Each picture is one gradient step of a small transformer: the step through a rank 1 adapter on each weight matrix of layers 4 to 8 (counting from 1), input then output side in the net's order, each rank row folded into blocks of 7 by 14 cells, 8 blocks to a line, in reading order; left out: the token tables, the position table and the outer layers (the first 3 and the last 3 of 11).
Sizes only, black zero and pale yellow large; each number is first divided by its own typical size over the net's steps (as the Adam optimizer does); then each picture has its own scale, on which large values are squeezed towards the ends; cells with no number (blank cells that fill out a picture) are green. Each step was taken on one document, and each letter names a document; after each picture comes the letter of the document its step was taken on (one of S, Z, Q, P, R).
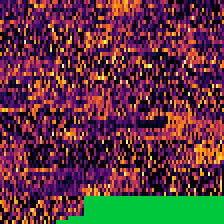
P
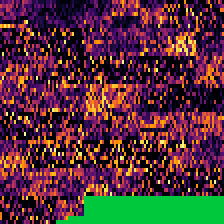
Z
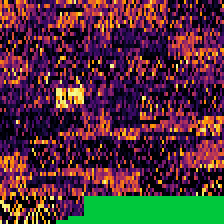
P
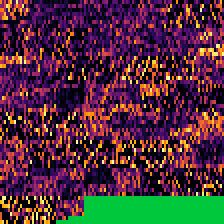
Z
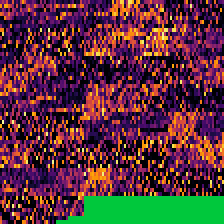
Z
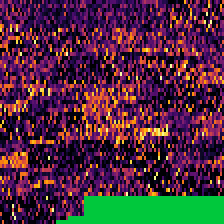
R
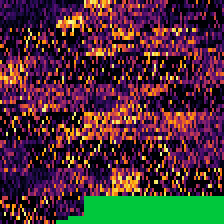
Z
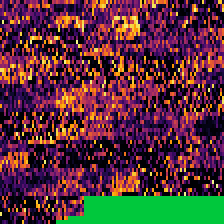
R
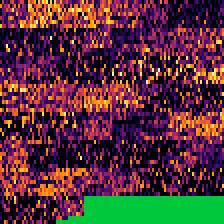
P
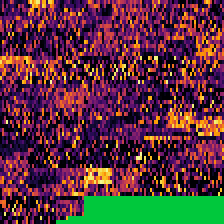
R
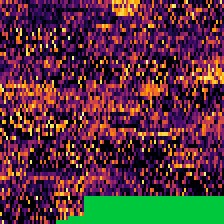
Z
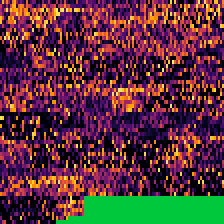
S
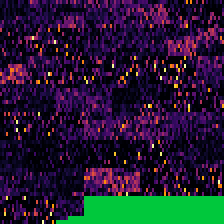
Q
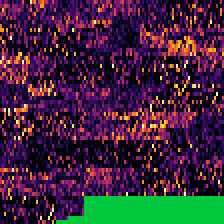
Q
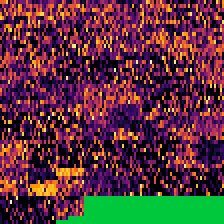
S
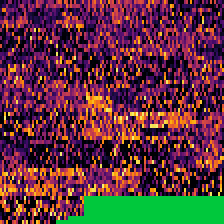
P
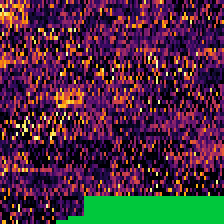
R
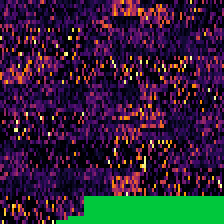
Q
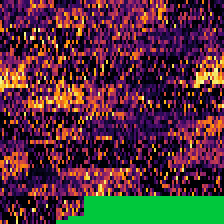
R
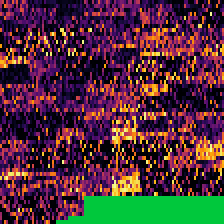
Z
